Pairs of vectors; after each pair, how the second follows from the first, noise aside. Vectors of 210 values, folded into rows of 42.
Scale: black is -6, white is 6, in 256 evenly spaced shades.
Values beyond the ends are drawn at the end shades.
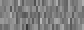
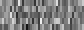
scaled up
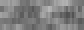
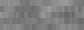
shrunk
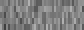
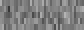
shuffled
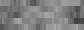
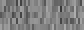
shuffled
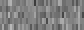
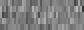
shuffled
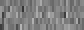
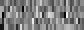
scaled up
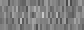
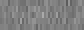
shrunk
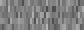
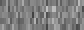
negated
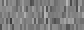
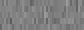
shrunk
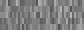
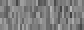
negated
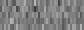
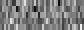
scaled up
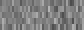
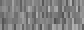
sign-scrambled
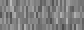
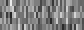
scaled up
